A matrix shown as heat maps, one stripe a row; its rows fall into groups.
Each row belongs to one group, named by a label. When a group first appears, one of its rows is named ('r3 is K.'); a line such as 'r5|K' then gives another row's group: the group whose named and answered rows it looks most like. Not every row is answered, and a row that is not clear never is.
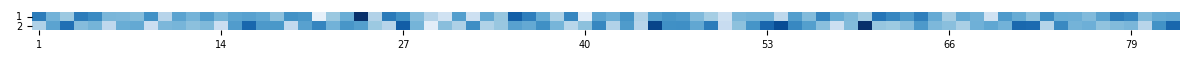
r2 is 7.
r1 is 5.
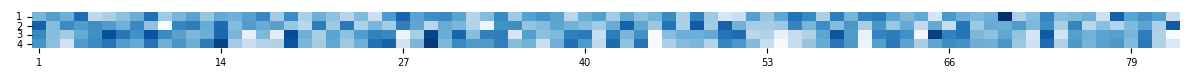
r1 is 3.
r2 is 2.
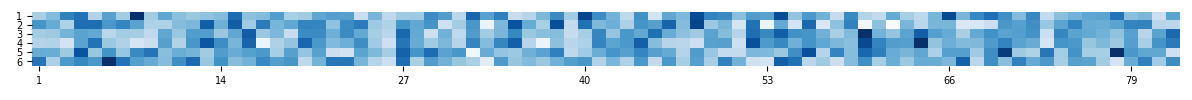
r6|2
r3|7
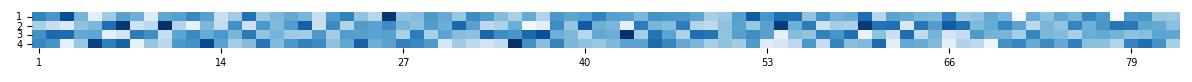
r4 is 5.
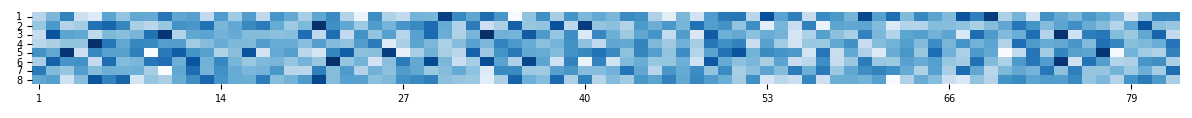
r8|5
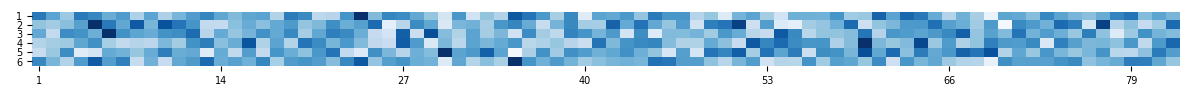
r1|5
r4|7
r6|5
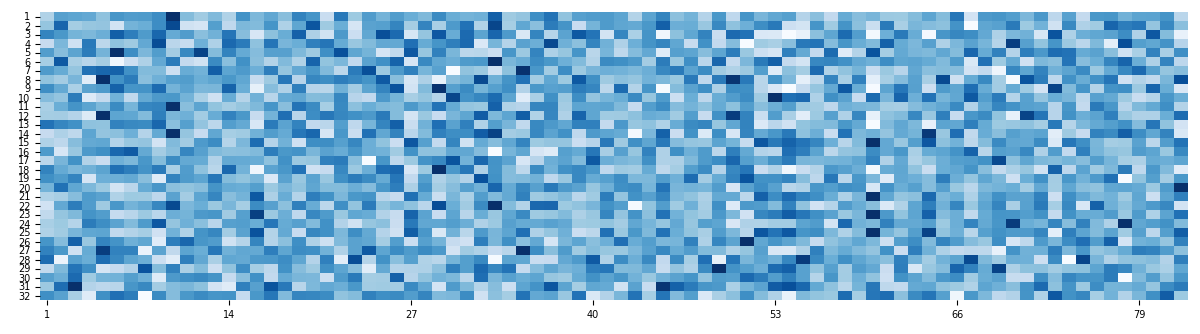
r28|2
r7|5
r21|7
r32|5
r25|7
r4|3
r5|2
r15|7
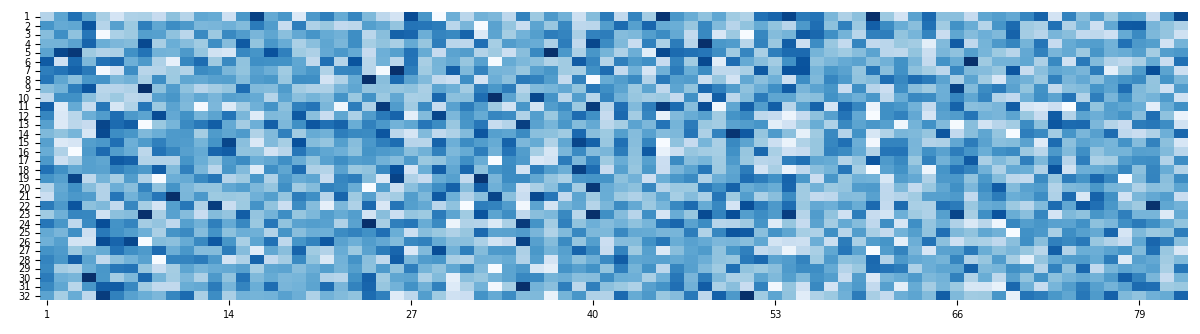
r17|2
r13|5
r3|3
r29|2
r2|3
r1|7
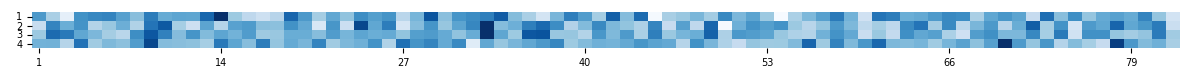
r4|3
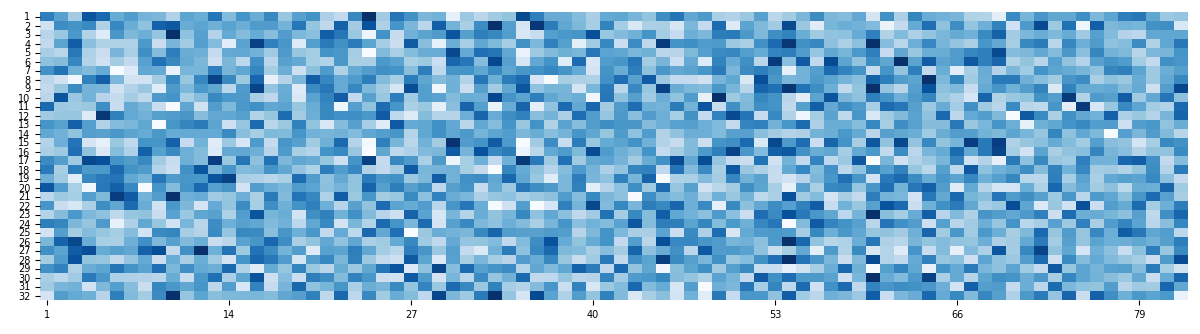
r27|2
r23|7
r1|5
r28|7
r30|7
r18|2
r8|7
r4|7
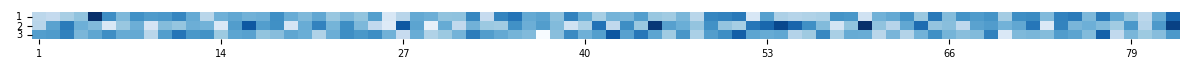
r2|7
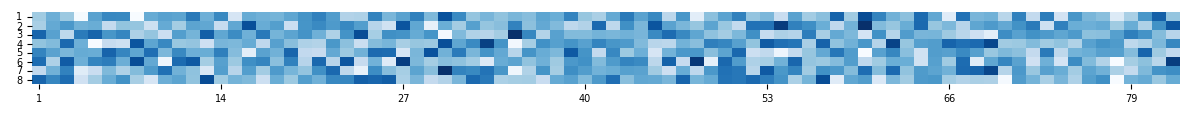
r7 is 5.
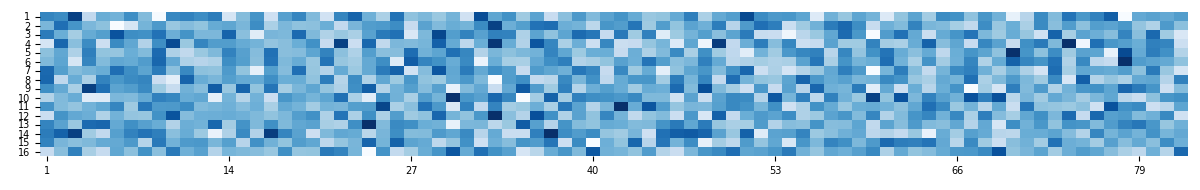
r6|3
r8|2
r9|5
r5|3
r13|5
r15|5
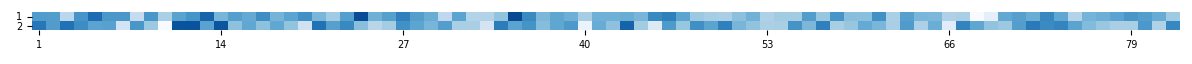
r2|2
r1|5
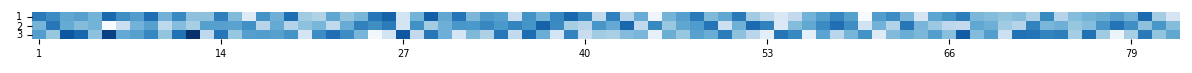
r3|2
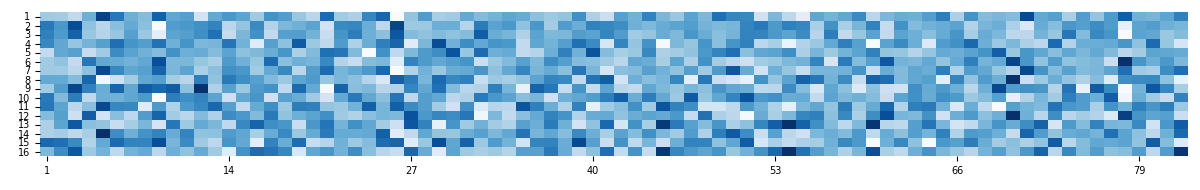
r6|3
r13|7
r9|2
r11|5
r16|7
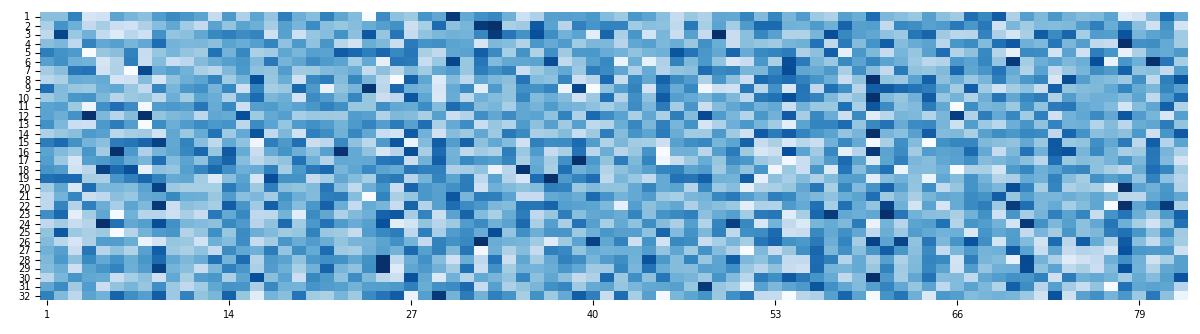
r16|2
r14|7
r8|7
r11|5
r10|7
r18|5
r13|5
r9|5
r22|3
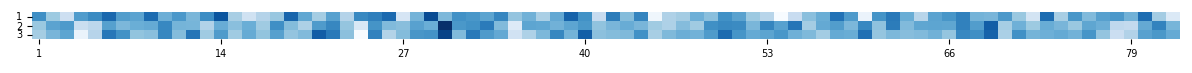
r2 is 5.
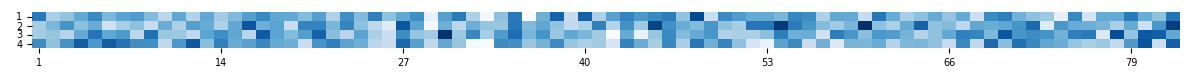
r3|3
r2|7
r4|2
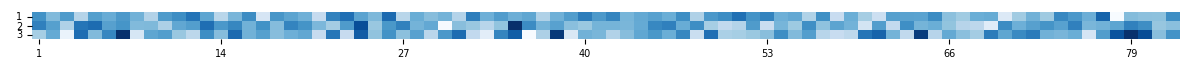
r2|5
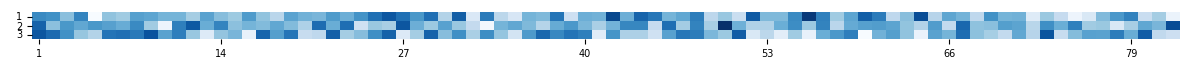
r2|2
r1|3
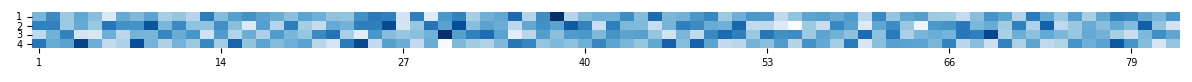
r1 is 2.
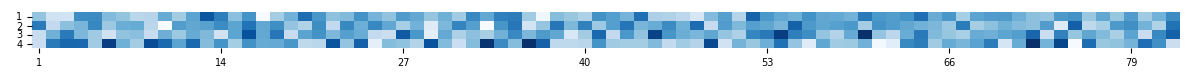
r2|2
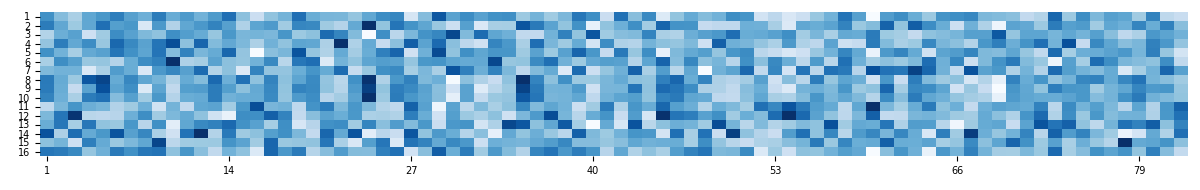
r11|7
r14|2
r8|5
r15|3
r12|7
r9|5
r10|5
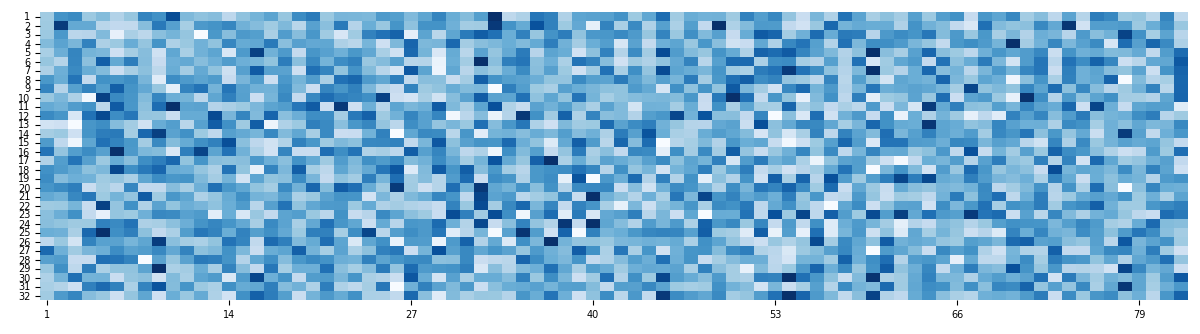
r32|7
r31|3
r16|2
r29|3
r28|5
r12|5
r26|3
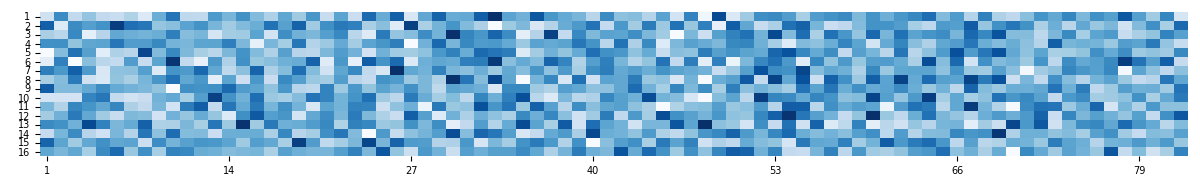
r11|2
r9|2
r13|5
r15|5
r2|2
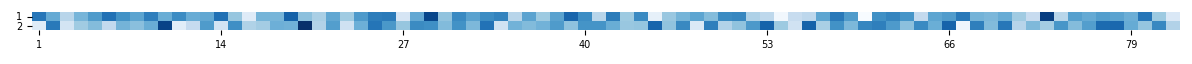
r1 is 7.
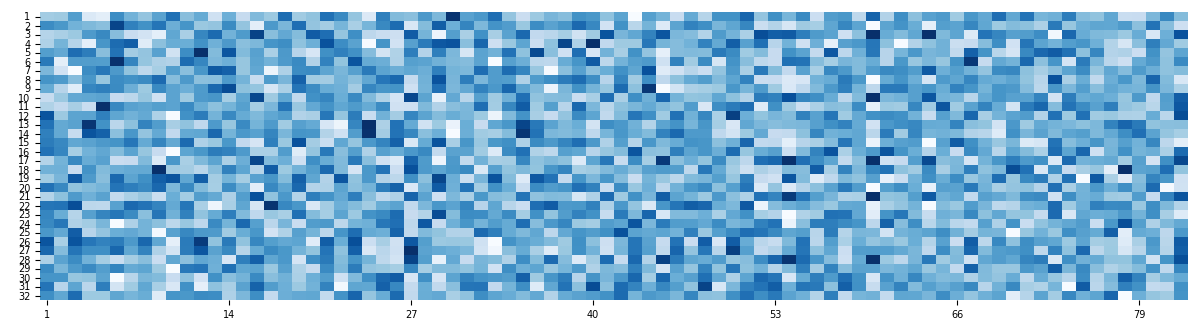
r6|2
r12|2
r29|2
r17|7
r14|5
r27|2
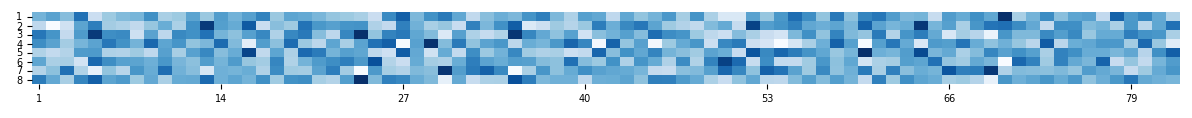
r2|7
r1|3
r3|5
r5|7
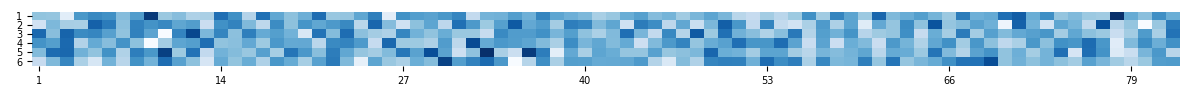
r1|3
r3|2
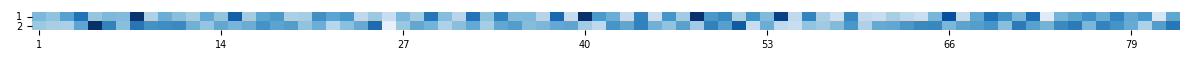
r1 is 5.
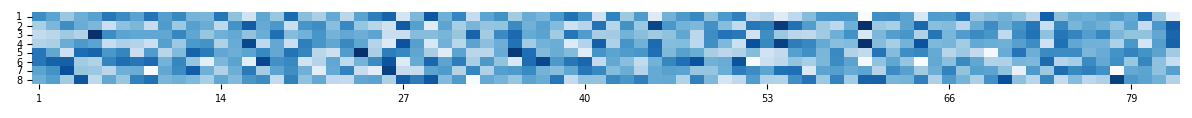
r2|7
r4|7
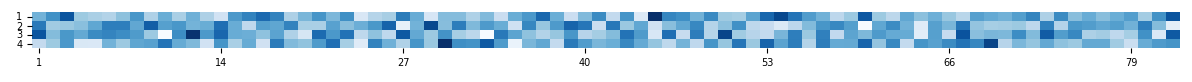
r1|7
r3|2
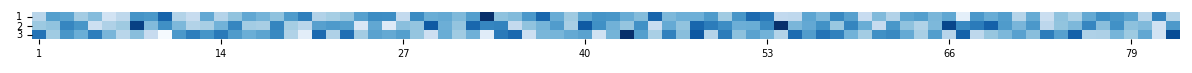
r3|2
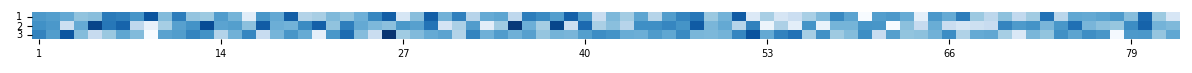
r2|5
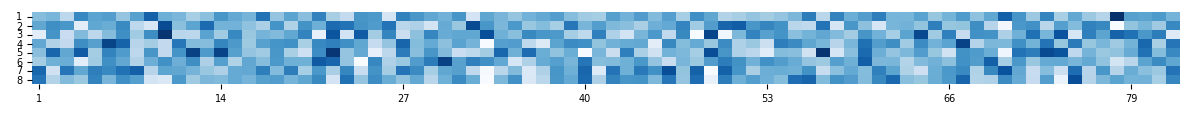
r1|3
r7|2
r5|2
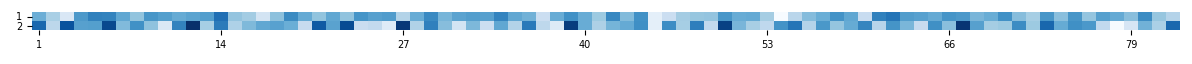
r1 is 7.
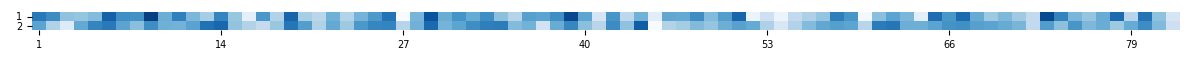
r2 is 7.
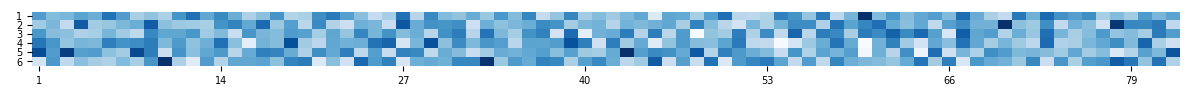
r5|2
